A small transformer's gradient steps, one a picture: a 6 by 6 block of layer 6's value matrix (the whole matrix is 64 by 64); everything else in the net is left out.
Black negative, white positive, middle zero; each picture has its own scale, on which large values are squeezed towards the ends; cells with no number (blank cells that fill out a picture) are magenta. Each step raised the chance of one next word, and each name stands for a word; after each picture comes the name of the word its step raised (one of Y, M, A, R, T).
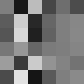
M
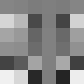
M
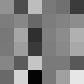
M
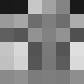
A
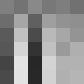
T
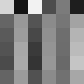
A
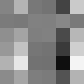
T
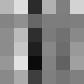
T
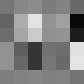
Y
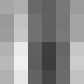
T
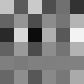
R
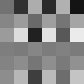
M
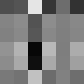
A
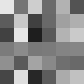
M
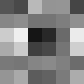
R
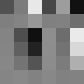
R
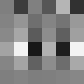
R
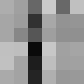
T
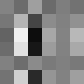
R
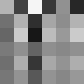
A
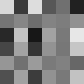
R
